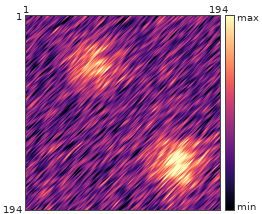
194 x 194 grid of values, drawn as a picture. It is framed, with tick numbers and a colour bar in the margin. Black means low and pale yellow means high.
The halves do not mirror each other. There are two bumps. The bottom right is the ninth with the highest average.
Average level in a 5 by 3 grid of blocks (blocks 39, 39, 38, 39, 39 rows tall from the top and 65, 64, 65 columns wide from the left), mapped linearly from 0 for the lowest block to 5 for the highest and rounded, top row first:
1 1 0 / 1 2 0 / 0 0 0 / 0 1 5 / 0 0 3
